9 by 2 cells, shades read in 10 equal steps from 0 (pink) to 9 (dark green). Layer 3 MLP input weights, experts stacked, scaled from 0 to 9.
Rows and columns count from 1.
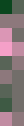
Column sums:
39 40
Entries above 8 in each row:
1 0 0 0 0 0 0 0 0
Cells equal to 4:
5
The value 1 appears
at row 3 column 1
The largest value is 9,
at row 1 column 1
